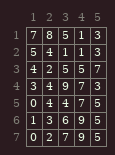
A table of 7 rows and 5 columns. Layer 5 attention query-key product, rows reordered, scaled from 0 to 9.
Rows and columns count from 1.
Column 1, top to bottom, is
7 5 4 3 0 1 0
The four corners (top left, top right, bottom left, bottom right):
7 3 0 5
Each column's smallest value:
0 2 1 1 3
